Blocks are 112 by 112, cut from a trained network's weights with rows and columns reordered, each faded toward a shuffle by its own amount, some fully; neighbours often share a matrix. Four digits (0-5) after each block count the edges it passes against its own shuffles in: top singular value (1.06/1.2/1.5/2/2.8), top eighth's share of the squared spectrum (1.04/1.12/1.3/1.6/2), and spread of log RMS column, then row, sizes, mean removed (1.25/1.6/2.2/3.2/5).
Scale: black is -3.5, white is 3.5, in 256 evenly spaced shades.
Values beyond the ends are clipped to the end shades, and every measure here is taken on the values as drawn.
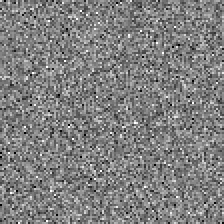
0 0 0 0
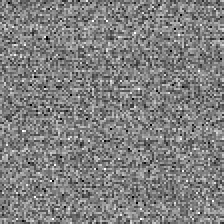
2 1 0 0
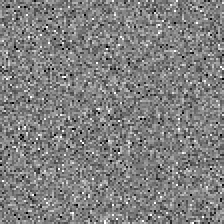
0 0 0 0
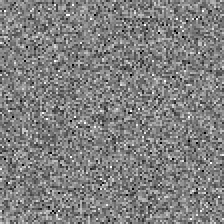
0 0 0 0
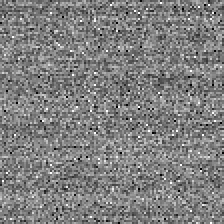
3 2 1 0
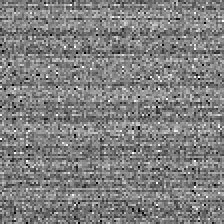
4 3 2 2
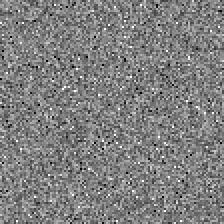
0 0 0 0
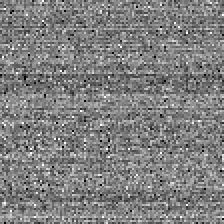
4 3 2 1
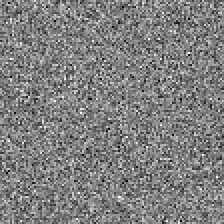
2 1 0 0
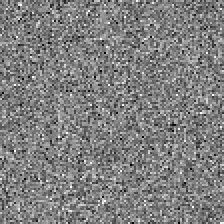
1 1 0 0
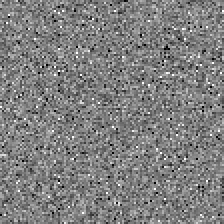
2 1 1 0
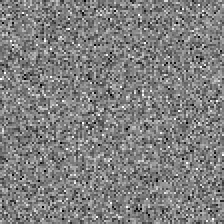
2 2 0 0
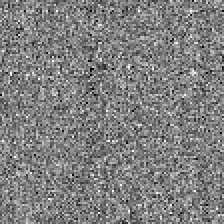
2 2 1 2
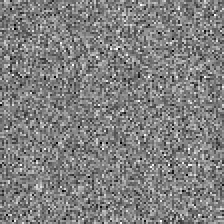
2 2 0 1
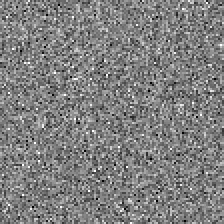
0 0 0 0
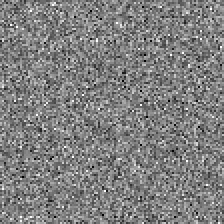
1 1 0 1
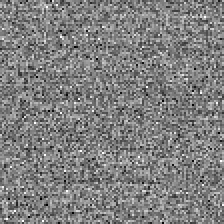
2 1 0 0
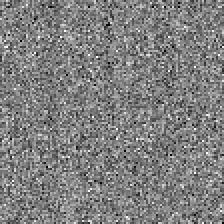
2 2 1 2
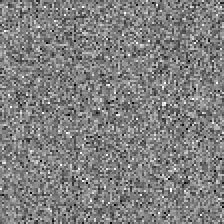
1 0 0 0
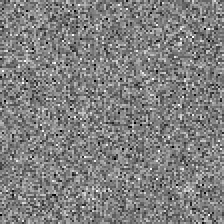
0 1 0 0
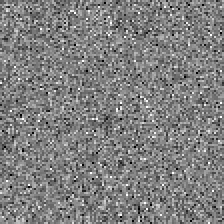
3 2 0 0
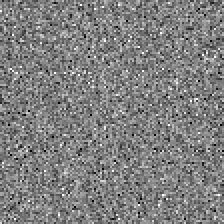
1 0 0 1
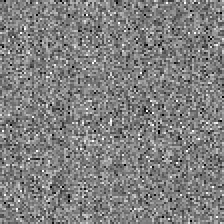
2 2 1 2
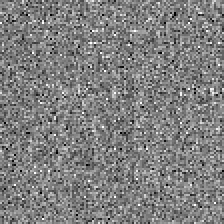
2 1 0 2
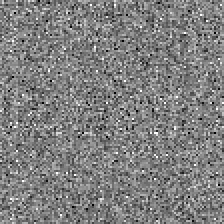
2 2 0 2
